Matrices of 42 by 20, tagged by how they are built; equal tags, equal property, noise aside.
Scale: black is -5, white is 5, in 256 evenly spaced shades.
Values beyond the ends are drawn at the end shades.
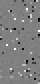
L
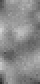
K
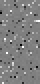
L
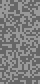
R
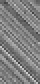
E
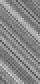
E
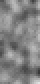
K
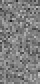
R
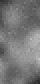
K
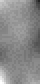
K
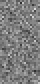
R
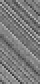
E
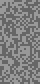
R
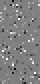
L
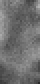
K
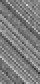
E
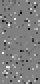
L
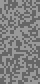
R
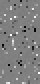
L
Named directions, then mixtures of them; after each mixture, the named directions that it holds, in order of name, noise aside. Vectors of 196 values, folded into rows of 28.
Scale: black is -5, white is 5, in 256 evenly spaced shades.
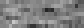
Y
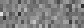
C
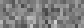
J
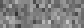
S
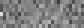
C, S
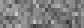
S, Y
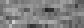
Y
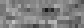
J, Y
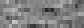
Y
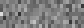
C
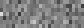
C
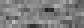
Y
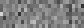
C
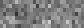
S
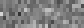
C, Y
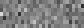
C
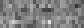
S, Y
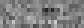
J, Y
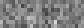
J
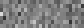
C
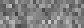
J, S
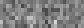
J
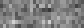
S, Y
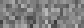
J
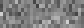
C, S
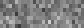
J, S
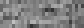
C, Y
